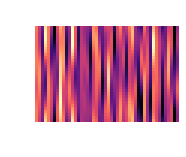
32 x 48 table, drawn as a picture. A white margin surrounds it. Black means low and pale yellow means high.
The histogram is bell-shaped. Streaks run downward. The ninth with the lowest average is the bottom right. Stripes running up and down repeat 12 times from left to right. The bottom left is the ninth with the highest average.
